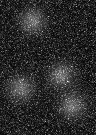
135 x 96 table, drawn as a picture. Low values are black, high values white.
Seam: none. Bumps: four. Average level on the scale: 20%. Histogram: skewed, a long tail of high values. Odd rows or columns: none. Slope: none.
